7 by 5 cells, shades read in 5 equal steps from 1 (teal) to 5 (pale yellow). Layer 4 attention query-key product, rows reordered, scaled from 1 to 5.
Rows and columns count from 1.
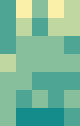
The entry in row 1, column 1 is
2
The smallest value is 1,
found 3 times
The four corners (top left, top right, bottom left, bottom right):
2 4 3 2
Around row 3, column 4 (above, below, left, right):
4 3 3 2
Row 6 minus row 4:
-1 -1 0 -1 0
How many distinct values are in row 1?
4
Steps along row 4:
down same same same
